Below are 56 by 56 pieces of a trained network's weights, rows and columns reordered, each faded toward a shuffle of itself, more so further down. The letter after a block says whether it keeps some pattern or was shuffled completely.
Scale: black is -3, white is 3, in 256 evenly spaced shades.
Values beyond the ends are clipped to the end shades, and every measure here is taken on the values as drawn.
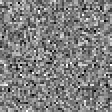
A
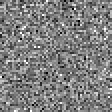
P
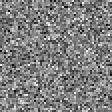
P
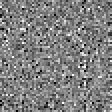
A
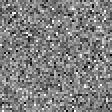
P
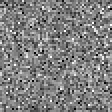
P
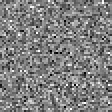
A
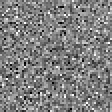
A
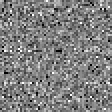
A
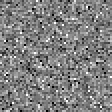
P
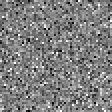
P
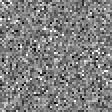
P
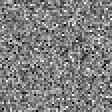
P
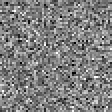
A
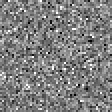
P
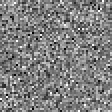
P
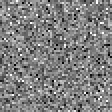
P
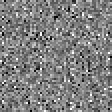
A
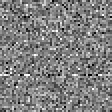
A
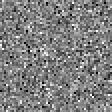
P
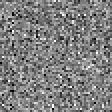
A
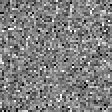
P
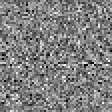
A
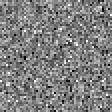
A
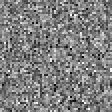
A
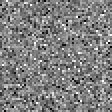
P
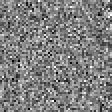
A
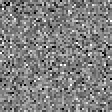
A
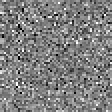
A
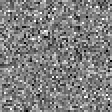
P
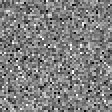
P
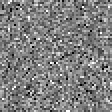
P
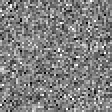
P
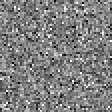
P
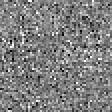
A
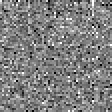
A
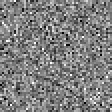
P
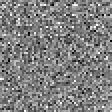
A
